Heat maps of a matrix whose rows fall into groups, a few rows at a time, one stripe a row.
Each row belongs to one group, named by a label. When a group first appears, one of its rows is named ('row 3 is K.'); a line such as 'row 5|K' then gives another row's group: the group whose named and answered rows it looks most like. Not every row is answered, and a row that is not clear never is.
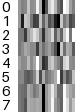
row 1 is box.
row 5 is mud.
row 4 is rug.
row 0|rug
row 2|rug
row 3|box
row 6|rug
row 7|rug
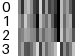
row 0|box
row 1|box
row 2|box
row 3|mud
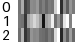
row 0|mud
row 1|rug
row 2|mud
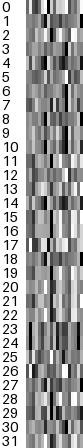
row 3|box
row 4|box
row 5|mud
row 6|box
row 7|box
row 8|box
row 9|box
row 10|box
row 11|rug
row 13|rug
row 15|rug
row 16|rug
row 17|mud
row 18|box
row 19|rug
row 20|rug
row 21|rug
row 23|box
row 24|box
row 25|box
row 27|box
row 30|box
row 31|rug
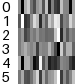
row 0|box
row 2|mud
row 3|box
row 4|box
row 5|mud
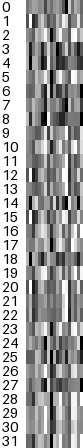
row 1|mud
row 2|rug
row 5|rug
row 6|box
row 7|box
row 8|box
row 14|box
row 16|rug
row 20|mud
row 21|mud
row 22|mud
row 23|rug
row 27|box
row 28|rug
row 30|rug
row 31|rug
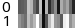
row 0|box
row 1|rug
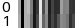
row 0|box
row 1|box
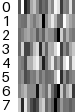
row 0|mud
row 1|rug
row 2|box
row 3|mud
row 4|rug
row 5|mud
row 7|box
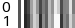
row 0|mud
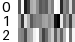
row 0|mud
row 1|box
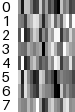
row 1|rug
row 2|mud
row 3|rug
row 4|mud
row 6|box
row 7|rug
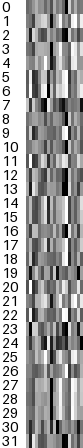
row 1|rug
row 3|rug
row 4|rug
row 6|mud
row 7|box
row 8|box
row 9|mud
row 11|mud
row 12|box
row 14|mud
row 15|mud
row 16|box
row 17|mud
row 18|mud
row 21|rug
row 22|mud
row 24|box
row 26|mud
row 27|rug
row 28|rug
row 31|box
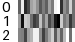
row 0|mud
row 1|box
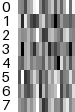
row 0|rug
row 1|box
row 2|rug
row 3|box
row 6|mud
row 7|rug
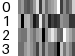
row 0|mud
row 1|box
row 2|rug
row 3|box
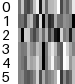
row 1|box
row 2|box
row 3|rug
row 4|rug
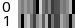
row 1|box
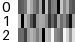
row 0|box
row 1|box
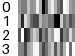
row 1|box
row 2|mud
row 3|rug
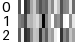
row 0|mud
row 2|mud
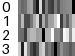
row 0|box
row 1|mud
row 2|rug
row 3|box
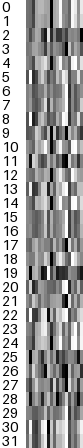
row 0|rug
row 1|rug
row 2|box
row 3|box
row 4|rug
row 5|mud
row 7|mud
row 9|box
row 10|rug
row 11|box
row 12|rug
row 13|mud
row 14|rug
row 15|mud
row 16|mud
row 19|box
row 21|box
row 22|mud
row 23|rug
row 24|rug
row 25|box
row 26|box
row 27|box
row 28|box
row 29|mud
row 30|mud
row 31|mud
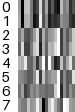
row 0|box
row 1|box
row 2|mud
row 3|mud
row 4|box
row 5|mud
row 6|mud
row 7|rug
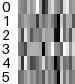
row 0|rug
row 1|box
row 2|box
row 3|rug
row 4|box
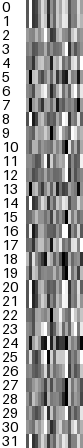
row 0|mud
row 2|rug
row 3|mud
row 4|rug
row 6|rug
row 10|box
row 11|mud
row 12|mud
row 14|mud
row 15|box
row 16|mud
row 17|rug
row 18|box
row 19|box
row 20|mud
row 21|mud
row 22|rug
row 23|rug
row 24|box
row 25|mud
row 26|mud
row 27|box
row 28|box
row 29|mud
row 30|rug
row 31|mud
